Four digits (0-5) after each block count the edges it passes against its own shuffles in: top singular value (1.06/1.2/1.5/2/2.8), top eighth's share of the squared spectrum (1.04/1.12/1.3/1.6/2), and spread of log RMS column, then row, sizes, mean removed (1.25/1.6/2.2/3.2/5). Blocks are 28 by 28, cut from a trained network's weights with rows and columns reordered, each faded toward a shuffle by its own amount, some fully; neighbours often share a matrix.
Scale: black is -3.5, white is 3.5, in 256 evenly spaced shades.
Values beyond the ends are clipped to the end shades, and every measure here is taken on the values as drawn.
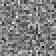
2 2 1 0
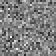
0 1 0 0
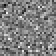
0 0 0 0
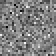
0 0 0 0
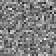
0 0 0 0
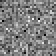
0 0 0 0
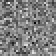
2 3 1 1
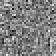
2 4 1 0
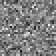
0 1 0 0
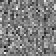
2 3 1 1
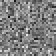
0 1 0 1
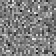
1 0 0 0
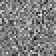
1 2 1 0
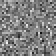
0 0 0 0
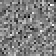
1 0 0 0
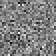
2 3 1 1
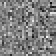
3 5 2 0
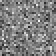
0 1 0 0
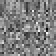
3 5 3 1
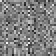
3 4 2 0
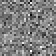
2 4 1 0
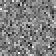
0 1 0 0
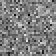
1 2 0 0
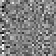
3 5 2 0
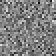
1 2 0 0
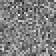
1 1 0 0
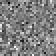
2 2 0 1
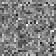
2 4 1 1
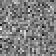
1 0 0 0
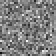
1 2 1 0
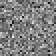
2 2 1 0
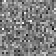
1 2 0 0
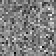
0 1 1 0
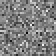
0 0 0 0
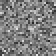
0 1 0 0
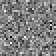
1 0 0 0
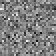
2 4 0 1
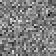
2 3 0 0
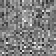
3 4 2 1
